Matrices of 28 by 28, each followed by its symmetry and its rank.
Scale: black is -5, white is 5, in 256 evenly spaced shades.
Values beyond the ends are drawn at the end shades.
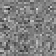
neither, rank five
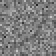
symmetric, full rank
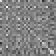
symmetric, rank five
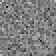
symmetric, full rank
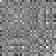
symmetric, rank three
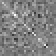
symmetric, rank five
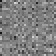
neither, rank five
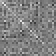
symmetric, rank five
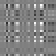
neither, rank one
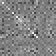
symmetric, rank five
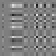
neither, rank one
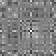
symmetric, rank three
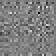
neither, rank five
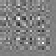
symmetric, rank three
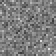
symmetric, full rank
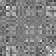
symmetric, rank three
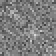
symmetric, full rank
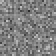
symmetric, full rank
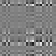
neither, rank one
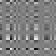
neither, rank one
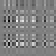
neither, rank one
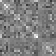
symmetric, rank five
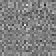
neither, rank five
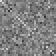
symmetric, full rank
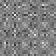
symmetric, rank three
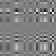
neither, rank one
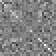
symmetric, rank five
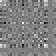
symmetric, rank three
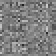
neither, rank five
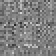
neither, rank five
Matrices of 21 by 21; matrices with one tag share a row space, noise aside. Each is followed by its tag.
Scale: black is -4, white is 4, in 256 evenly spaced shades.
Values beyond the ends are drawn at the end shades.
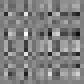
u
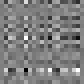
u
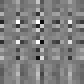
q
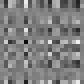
u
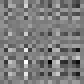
u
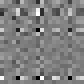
q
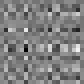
u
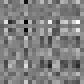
u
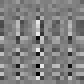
q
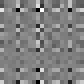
q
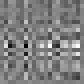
u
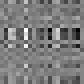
u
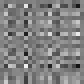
u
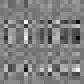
u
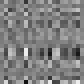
u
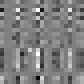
q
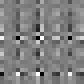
q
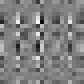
q
